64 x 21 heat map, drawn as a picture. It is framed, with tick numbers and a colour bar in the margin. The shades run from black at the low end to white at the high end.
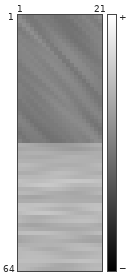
It is made of 2 by 1 panels. Panel 1,1: middling, slanting down to the right, faint in contrast. Panel 2,1: high, streaked across, faint in contrast.
